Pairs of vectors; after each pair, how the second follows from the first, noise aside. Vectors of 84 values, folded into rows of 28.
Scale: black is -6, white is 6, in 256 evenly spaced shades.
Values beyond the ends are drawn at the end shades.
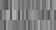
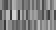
scaled up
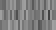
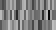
scaled up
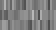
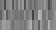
sign-scrambled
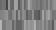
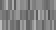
sign-scrambled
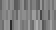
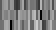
scaled up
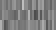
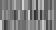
scaled up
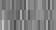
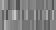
shuffled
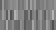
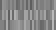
sign-scrambled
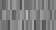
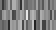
scaled up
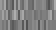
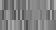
sign-scrambled
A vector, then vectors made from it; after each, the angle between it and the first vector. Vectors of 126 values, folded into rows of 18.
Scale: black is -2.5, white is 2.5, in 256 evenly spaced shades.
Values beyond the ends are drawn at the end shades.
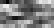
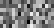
orthogonal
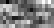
nearly parallel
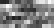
nearly parallel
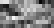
nearly opposite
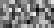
orthogonal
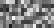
partly opposed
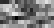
nearly parallel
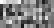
partly opposed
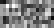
partly aligned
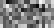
partly aligned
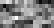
nearly opposite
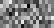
orthogonal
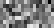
partly opposed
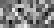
orthogonal
